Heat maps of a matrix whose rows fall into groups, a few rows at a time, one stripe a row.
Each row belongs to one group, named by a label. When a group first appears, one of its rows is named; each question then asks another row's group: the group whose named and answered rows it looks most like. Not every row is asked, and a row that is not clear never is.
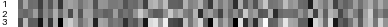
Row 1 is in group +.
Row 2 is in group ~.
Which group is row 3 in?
+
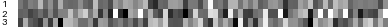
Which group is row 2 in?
+
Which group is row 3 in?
+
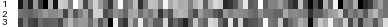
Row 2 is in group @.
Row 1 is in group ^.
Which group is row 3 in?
+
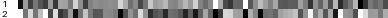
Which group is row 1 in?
^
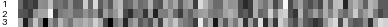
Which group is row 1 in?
@
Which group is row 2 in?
@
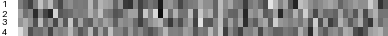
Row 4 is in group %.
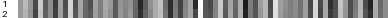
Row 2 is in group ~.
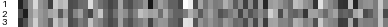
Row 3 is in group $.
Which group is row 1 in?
$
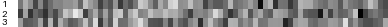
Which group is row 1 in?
~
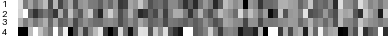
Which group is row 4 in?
$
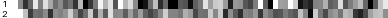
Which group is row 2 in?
%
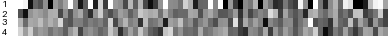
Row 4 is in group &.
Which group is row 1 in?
%
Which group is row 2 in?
$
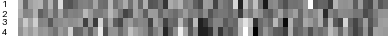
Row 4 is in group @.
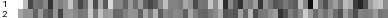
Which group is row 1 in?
%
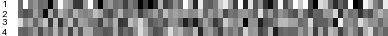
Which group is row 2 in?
^
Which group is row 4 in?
~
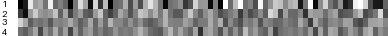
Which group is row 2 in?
$
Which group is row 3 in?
%
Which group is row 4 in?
~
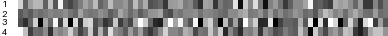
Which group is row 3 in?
~
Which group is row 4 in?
%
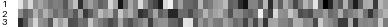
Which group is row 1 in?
&
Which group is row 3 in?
$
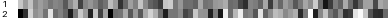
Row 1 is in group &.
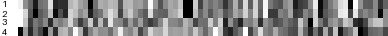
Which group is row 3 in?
%
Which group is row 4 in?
^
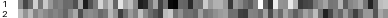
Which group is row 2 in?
&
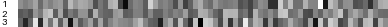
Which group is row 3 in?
~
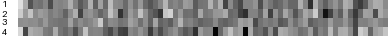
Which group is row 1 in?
%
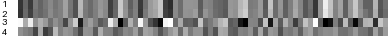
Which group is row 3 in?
&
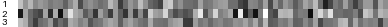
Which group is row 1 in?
&
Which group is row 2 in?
+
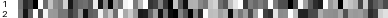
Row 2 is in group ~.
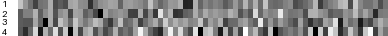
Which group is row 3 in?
^
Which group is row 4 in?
~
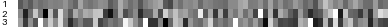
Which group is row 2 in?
^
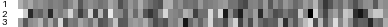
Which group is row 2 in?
%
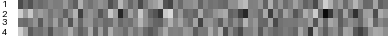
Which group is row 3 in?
~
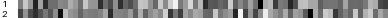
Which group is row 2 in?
+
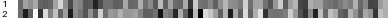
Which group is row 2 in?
~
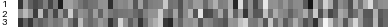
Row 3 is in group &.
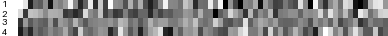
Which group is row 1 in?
%
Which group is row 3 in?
^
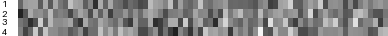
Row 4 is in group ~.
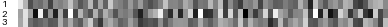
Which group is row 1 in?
%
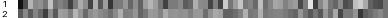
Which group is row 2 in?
^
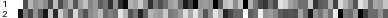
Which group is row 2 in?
^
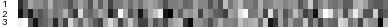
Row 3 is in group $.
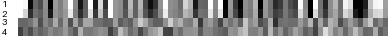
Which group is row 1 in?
%
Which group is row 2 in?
%
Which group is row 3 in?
~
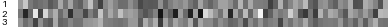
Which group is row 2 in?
~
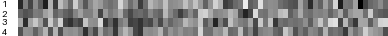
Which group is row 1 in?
^
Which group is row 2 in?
@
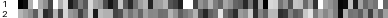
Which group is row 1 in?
$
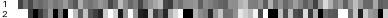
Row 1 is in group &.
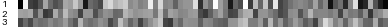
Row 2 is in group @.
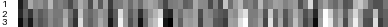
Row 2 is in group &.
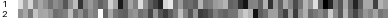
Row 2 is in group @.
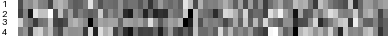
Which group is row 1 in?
$
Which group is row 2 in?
@
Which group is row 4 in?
@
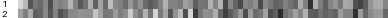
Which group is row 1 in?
%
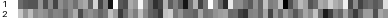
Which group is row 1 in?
+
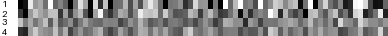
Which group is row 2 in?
$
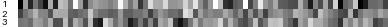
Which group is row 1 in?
^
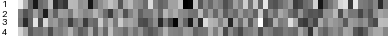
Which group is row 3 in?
~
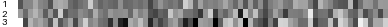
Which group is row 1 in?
$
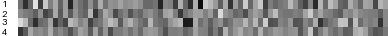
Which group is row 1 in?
~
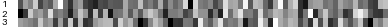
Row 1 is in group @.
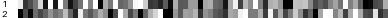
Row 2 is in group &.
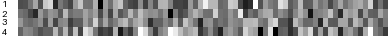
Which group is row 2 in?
+
